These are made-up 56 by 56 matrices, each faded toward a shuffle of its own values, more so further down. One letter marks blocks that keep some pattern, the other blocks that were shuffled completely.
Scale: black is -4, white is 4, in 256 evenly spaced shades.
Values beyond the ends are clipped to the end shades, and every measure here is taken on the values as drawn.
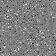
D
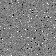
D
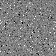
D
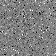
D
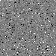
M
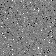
D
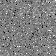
M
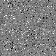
M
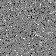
D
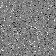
M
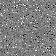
M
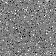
M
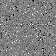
M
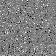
M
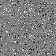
M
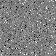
D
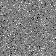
D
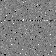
M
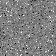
D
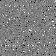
M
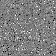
M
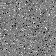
D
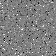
D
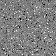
M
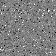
M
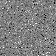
M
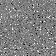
M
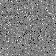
M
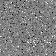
M
